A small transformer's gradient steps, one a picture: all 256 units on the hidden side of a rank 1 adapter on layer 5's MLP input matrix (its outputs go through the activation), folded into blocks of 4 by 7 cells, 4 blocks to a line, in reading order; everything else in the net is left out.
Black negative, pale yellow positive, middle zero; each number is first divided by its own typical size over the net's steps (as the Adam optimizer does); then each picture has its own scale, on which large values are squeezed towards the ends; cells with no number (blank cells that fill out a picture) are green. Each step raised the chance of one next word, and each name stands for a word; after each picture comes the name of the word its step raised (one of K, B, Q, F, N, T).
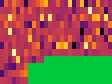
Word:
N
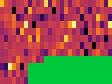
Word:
N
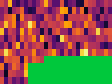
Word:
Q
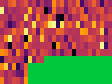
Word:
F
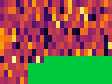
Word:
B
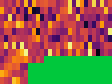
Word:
B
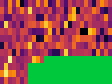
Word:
N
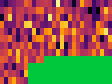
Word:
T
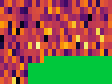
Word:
B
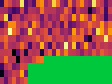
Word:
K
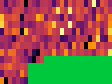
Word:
K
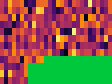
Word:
Q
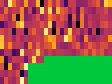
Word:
F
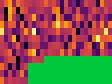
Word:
Q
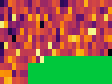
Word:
B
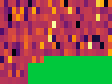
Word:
K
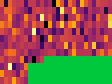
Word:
N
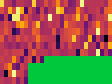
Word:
N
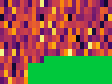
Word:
B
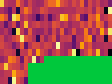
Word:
T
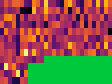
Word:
K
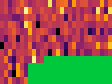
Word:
T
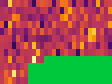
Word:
T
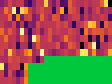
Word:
Q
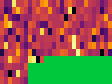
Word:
Q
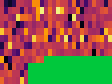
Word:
Q
